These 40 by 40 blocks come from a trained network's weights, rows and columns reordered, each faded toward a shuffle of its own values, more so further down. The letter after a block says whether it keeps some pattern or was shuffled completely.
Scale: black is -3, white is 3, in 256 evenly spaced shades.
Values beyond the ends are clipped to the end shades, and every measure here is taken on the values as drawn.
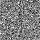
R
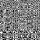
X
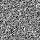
R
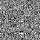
X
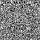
X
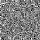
X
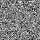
R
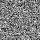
R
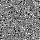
R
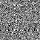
X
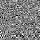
X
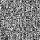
X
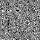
X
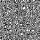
X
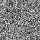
X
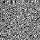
X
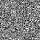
X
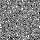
R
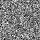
R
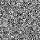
X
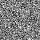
R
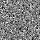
R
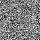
R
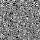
X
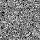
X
